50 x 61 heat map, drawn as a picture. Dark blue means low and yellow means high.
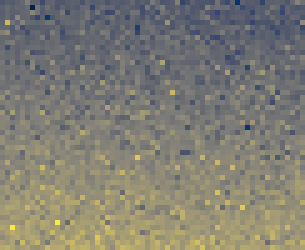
Fine speckle covers the field. The values follow a bell shape. There is an overall slope up to the bottom. No row or column stands out.
